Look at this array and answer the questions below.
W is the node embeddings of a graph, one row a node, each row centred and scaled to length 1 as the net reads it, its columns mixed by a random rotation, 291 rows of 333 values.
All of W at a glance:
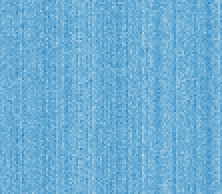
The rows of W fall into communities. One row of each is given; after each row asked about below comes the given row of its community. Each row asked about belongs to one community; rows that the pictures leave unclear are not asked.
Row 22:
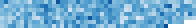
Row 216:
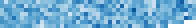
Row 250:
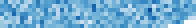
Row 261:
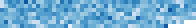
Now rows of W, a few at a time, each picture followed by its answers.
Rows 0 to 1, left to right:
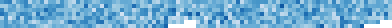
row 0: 261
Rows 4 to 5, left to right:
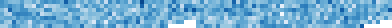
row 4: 250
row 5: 22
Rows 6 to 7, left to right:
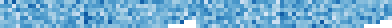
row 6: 216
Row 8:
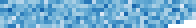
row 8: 22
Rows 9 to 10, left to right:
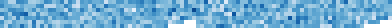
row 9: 250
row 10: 261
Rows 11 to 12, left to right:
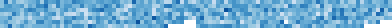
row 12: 261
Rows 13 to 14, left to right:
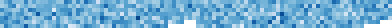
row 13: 261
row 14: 216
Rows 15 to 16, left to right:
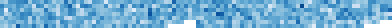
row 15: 250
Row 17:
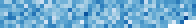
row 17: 216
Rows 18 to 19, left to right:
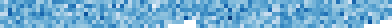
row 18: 216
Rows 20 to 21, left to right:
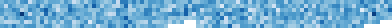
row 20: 250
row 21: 250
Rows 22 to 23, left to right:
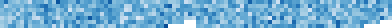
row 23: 216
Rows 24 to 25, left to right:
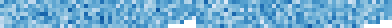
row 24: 216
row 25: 261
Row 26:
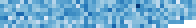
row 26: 261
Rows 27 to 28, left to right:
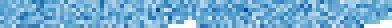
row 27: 250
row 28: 22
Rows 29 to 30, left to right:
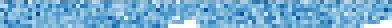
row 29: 261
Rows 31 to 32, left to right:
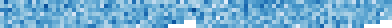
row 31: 22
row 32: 261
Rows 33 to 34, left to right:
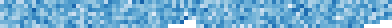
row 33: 216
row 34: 22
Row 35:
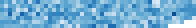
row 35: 261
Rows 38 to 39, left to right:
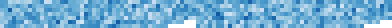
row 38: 216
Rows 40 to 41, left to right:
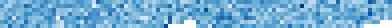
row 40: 22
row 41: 250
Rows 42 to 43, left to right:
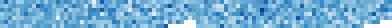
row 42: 22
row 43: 261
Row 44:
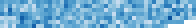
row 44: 250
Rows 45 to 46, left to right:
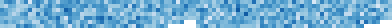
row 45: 261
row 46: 22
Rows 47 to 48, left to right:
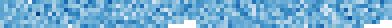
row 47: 261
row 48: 250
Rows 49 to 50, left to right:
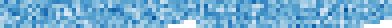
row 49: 250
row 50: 250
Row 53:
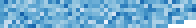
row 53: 250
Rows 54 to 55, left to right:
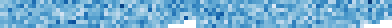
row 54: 216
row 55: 250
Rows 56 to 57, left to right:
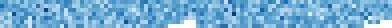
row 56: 250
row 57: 261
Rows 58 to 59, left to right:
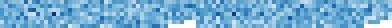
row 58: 261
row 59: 261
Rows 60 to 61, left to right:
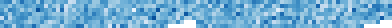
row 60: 250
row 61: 216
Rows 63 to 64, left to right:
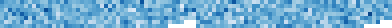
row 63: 250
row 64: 261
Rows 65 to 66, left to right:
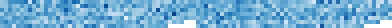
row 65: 261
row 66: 250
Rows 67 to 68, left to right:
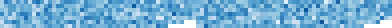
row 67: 261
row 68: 216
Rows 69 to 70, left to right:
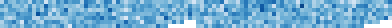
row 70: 261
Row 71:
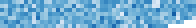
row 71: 261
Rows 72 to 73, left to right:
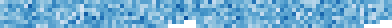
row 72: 216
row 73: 22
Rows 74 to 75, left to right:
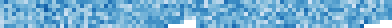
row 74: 22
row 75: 22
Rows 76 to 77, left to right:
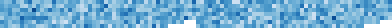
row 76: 216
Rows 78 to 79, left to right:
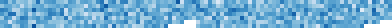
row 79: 22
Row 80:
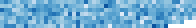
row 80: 22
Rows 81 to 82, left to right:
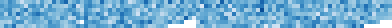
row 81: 216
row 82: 261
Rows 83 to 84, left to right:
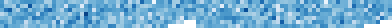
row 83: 216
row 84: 216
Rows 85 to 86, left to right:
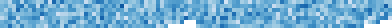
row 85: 216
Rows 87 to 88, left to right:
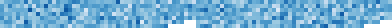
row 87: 261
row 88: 216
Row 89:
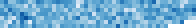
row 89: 250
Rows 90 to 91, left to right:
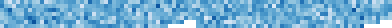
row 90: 216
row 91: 261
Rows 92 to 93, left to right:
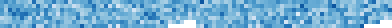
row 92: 250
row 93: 22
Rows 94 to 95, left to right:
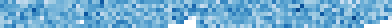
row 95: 22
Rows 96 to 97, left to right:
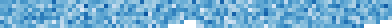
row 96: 216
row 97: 261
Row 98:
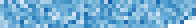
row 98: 216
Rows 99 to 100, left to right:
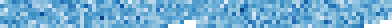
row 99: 216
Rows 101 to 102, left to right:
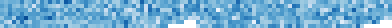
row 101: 250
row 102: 250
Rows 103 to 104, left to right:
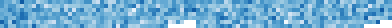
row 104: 250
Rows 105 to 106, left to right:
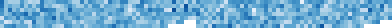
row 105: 250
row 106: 250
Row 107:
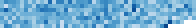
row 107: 22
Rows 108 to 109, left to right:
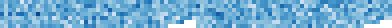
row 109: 250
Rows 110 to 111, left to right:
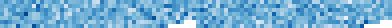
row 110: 250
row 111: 22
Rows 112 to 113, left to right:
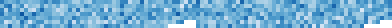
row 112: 250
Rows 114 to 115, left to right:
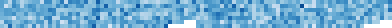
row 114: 22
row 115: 250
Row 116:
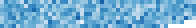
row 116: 216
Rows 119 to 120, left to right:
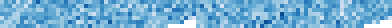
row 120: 216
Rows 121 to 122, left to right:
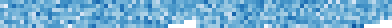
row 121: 261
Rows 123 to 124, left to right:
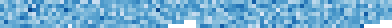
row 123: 261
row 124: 22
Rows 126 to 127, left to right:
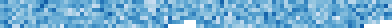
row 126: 22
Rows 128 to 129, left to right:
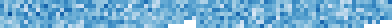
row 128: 261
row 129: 216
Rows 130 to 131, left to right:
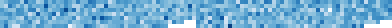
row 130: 261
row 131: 250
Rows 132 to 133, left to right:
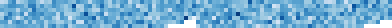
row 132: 216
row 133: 216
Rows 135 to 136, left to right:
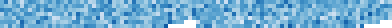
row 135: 22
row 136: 261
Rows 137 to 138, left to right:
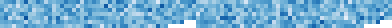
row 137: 261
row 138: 216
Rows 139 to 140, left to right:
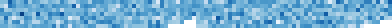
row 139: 261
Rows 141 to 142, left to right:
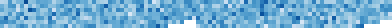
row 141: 261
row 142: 261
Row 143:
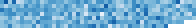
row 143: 22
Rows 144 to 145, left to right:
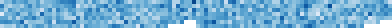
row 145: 261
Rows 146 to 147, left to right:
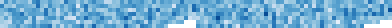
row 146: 250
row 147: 250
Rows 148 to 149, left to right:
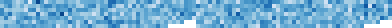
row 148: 261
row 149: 216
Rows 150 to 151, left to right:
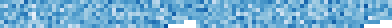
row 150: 261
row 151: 22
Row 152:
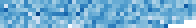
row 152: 261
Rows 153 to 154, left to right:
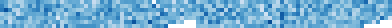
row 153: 22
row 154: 216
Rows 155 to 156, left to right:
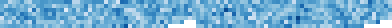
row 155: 250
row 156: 261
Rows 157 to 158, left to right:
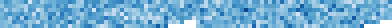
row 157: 261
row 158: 22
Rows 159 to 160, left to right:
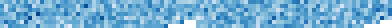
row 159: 261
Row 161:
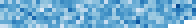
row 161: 216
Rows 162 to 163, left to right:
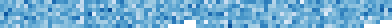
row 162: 216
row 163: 250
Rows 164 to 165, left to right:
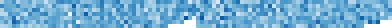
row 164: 216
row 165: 261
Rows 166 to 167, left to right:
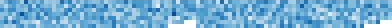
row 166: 261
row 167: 261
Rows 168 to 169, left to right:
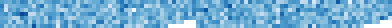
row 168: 250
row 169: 216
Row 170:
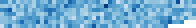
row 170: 22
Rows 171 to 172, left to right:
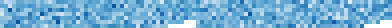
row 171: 216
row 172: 22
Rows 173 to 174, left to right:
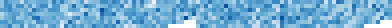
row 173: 216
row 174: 216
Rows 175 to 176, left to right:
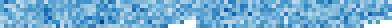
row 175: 22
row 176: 261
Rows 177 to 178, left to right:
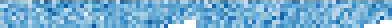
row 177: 22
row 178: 216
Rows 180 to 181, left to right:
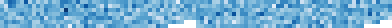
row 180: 261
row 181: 261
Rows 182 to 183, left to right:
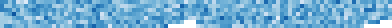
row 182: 22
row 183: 216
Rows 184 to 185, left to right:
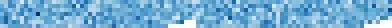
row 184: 261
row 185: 216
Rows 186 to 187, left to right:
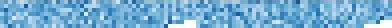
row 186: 22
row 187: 216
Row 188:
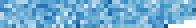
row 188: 22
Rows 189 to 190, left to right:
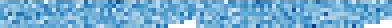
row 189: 261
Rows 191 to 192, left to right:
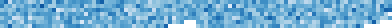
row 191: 22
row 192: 250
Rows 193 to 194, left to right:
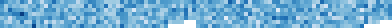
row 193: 250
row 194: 22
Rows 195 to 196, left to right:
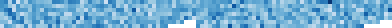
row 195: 216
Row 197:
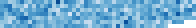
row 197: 250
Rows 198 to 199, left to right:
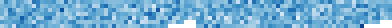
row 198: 250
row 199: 22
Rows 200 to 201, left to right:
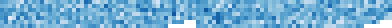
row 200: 261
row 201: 250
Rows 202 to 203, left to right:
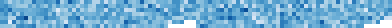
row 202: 250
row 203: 216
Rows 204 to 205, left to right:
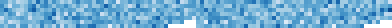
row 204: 22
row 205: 250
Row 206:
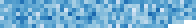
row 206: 250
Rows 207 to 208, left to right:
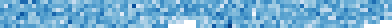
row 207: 261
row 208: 250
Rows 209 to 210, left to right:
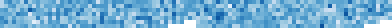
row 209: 261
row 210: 250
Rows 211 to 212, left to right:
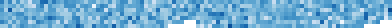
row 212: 250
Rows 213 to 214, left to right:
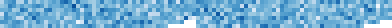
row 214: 250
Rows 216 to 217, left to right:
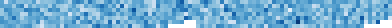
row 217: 261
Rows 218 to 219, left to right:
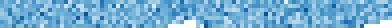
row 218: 216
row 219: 22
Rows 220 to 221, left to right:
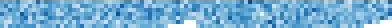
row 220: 250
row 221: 216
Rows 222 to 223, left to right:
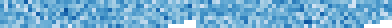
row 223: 22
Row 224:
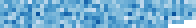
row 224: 261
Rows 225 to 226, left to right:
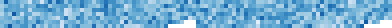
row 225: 22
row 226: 22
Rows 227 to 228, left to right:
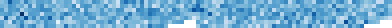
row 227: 250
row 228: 22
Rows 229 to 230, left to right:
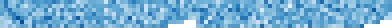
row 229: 250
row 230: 22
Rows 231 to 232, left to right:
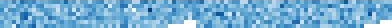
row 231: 250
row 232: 261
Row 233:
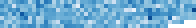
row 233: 250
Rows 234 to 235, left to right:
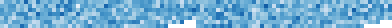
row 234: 261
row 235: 250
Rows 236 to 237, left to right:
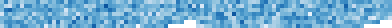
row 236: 22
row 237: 261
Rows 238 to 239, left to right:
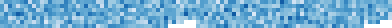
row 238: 261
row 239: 261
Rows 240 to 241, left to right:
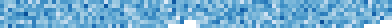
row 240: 250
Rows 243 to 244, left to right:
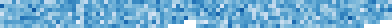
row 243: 216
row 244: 250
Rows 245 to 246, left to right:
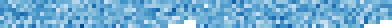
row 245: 250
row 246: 22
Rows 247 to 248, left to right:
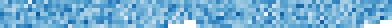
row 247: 261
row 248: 216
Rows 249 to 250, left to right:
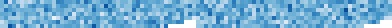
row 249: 22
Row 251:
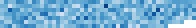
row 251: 250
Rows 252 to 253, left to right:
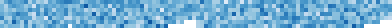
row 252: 261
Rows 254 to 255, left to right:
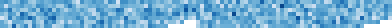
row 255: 261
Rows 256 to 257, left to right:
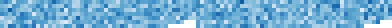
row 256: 250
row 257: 250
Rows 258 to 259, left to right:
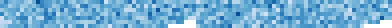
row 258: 250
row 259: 216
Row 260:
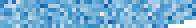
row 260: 22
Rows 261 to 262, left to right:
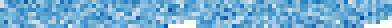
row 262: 261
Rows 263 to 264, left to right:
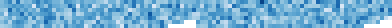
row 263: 250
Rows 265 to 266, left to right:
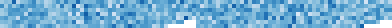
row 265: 216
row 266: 22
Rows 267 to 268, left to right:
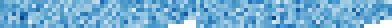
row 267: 250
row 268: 216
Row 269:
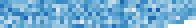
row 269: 250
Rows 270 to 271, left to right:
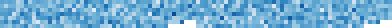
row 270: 261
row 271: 261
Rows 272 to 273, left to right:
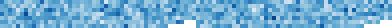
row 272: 250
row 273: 250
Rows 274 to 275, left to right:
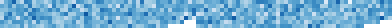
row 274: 216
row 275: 216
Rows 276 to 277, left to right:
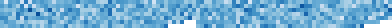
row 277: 22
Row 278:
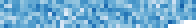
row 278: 22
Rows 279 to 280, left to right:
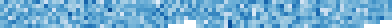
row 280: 250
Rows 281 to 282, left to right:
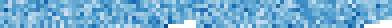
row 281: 22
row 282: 22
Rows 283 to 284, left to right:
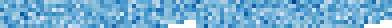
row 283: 261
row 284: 22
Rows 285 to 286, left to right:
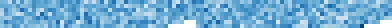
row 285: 216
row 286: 22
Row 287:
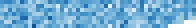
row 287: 250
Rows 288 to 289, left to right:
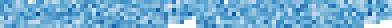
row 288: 261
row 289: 261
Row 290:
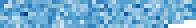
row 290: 22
